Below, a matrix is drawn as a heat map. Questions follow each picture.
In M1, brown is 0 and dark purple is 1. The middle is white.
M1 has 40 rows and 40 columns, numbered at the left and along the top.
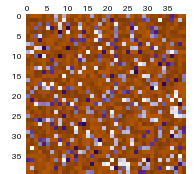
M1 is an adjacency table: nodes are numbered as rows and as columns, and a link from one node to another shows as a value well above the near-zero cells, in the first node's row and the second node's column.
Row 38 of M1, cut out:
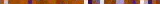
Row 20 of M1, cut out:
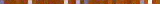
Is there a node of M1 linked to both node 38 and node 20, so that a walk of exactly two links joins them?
yes
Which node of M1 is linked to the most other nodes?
node 22
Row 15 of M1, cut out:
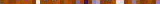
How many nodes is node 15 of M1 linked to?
9
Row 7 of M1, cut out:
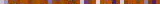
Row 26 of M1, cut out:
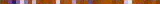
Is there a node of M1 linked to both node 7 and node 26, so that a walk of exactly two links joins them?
no
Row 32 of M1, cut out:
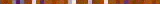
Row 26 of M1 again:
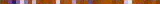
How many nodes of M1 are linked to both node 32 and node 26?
7
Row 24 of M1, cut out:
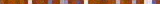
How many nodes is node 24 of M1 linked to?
11
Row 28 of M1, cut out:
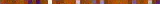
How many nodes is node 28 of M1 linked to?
9
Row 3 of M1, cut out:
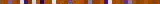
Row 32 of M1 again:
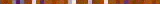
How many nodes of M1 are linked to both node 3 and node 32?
7
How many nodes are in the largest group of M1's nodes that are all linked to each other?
7
